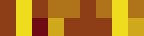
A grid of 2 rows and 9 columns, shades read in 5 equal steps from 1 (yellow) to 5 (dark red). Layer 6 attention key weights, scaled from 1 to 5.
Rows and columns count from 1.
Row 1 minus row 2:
0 0 -1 1 -1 0 -1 0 1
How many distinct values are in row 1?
3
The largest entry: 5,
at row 2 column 3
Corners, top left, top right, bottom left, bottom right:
4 3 4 2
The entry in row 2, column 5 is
4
